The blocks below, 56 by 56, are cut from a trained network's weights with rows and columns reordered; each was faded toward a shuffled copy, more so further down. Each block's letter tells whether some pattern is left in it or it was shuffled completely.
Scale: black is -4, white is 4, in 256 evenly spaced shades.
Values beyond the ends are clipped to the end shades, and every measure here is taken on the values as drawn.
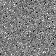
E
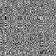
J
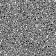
E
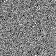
E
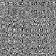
J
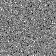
E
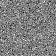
E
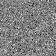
E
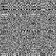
J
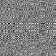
J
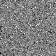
E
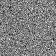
E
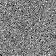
E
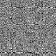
J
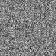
J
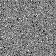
E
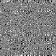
J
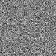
J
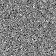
E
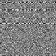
J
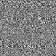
J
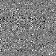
J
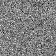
E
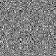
J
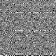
J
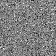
E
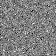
E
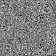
E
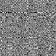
J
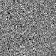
J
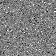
E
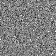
E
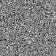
E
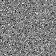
E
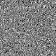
J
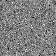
E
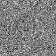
J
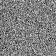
E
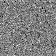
E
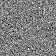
E
